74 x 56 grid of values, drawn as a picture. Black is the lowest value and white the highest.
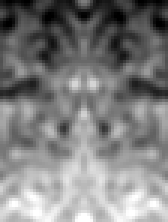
Stripes: none. Slope: up to the bottom. Grain: blotchy. Mirror symmetry: left to right. Lone odd cells: none.
